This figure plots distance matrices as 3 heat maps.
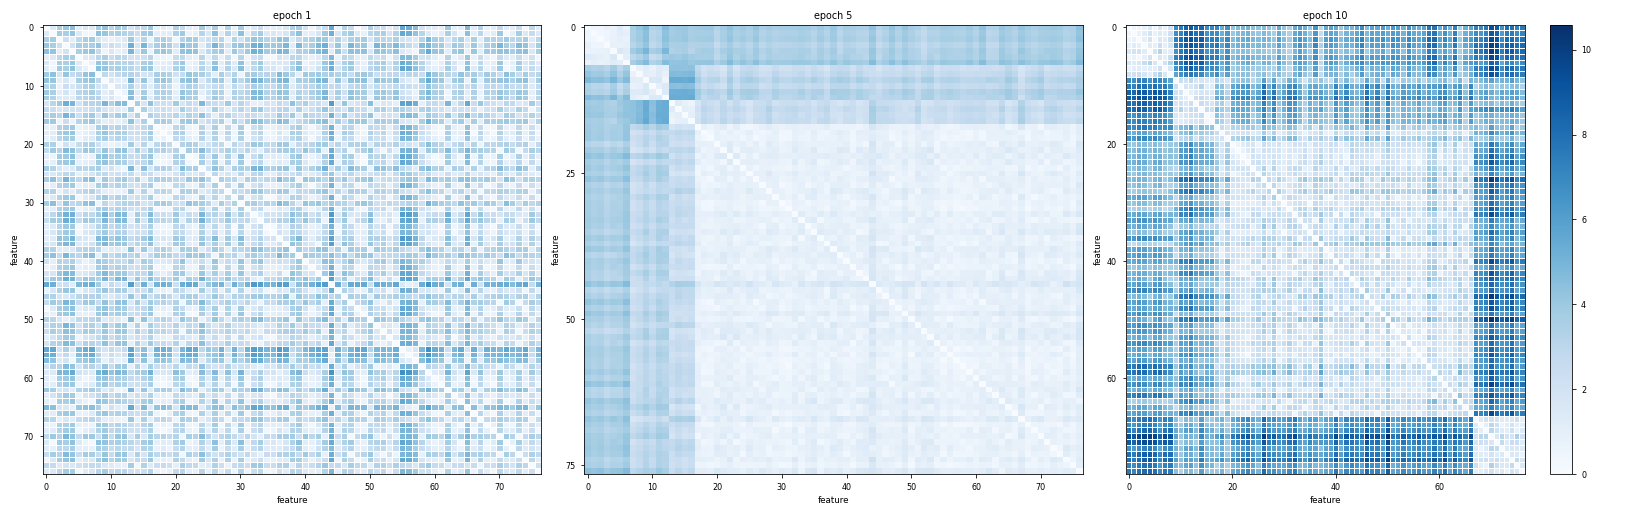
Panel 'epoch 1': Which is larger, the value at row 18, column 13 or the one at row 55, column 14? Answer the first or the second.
the second
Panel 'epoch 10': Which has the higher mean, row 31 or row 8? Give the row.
8
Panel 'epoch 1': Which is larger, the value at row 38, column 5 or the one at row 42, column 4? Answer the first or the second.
the second
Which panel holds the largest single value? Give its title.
epoch 10
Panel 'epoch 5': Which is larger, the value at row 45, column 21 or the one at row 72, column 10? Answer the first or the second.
the second
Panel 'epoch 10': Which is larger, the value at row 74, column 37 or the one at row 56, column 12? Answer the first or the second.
the second
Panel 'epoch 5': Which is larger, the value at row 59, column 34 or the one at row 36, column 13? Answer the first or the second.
the second
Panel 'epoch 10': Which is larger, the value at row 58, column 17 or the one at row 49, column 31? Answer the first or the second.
the second
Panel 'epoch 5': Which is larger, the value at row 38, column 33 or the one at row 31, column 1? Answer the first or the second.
the second
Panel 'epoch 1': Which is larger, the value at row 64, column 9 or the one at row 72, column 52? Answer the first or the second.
the first
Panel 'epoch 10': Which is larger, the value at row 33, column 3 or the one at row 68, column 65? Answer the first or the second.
the first
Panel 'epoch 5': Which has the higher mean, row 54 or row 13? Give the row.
13
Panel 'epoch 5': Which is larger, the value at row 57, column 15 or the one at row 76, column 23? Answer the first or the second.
the first
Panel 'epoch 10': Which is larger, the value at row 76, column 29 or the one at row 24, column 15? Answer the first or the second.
the first
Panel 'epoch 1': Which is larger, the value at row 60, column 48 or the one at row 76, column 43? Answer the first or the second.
the second
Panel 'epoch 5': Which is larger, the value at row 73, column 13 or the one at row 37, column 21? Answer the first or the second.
the first
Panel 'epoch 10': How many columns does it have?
77
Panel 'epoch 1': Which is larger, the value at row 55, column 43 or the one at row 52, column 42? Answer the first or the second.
the first
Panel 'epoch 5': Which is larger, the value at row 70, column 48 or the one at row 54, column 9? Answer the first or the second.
the second
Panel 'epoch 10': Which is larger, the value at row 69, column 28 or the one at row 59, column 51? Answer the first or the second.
the first
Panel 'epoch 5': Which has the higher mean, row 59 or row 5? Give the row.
5
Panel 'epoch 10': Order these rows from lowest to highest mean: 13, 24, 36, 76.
24, 36, 13, 76
